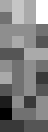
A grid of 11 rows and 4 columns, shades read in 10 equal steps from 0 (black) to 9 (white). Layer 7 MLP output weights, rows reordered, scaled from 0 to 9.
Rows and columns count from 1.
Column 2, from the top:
7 7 5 6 3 4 4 4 5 4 2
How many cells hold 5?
12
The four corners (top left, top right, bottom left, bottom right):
6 9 2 3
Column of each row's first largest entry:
4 4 1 2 3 1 1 3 2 4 3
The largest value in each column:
6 7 6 9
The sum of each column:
40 51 52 53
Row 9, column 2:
5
